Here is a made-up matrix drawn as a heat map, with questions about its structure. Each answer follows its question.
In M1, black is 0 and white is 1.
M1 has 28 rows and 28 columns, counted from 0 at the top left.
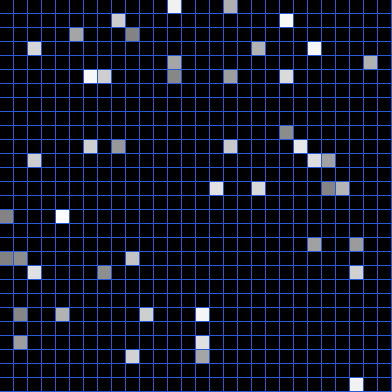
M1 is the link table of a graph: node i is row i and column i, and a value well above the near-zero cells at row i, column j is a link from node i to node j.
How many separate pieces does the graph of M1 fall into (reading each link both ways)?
1
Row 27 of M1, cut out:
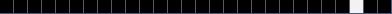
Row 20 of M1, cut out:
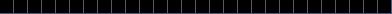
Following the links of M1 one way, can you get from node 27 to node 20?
yes
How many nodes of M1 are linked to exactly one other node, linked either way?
3
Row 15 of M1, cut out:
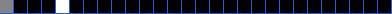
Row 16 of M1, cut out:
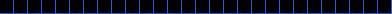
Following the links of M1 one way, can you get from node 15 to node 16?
yes
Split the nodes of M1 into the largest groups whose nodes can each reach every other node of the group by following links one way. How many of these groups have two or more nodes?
0
